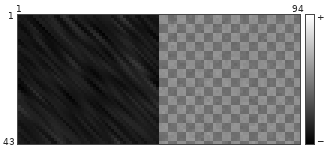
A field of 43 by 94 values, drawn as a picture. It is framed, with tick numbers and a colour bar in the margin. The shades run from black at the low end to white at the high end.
The table splits into one row of 2 panels. Panel 1,1: very low, slanting down to the right, faint in contrast. Panel 1,2: middling, checkered.
